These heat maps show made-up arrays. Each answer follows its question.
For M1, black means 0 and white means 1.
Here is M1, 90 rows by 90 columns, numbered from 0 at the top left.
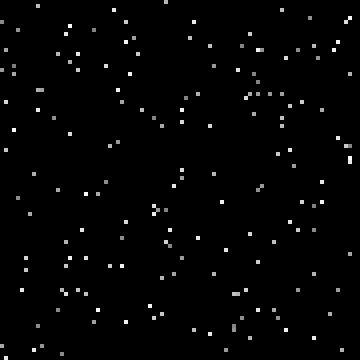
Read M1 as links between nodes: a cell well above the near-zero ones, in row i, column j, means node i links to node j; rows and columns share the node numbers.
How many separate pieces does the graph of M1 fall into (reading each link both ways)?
2
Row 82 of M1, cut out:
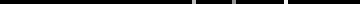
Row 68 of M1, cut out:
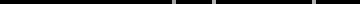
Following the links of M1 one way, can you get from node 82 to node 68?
yes
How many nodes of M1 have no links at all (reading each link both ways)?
1
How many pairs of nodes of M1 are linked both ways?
0
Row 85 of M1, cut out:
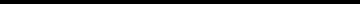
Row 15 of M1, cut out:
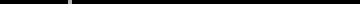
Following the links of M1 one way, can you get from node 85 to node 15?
no
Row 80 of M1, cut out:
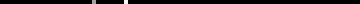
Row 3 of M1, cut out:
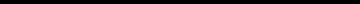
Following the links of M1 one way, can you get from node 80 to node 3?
yes
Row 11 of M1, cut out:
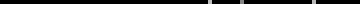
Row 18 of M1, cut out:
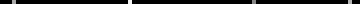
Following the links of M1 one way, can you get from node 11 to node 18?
no
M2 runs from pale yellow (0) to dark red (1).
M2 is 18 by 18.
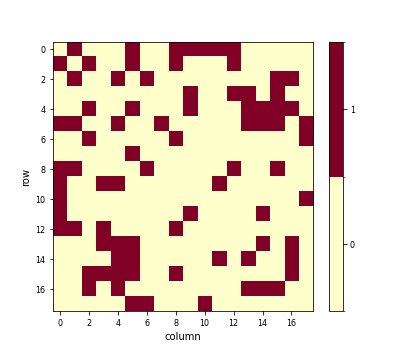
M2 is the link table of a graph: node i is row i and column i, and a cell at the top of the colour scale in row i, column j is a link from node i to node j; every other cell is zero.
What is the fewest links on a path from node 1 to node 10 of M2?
2
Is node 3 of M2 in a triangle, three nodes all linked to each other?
no
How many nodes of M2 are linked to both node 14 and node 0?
2
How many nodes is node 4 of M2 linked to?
7
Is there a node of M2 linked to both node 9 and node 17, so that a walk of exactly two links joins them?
no
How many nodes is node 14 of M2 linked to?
5
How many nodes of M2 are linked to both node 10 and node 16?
0
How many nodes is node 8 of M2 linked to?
5
